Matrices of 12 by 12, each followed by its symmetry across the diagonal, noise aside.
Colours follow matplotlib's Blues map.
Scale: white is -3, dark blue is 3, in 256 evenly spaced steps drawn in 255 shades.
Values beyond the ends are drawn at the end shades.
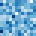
antisymmetric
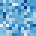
antisymmetric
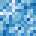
symmetric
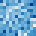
symmetric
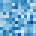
antisymmetric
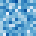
neither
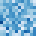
neither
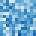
neither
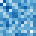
symmetric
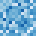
symmetric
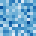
neither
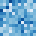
symmetric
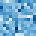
antisymmetric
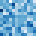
antisymmetric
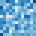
symmetric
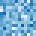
neither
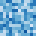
antisymmetric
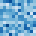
neither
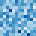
neither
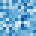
antisymmetric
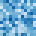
antisymmetric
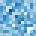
symmetric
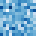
antisymmetric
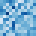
symmetric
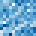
neither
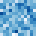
neither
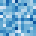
antisymmetric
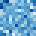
symmetric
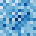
symmetric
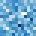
neither
